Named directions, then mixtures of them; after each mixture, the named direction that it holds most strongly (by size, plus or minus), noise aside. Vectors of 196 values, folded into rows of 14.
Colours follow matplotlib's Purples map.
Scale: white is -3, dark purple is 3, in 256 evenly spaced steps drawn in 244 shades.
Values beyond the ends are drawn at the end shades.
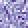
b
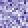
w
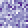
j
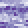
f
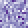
b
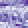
f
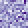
b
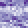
f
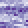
f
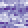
f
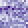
f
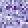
j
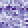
f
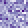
b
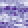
f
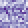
b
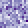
w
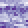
f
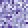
j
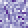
b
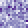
j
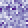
j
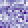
f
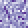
b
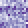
f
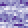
f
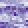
f
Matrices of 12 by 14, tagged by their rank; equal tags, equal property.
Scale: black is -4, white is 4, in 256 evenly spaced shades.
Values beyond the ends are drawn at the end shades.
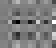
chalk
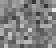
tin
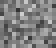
tin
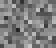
tin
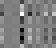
chalk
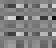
chalk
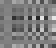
chalk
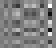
chalk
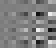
chalk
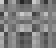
chalk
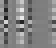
chalk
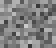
tin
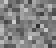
tin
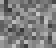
tin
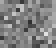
tin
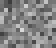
tin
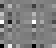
chalk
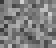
tin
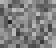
tin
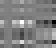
chalk
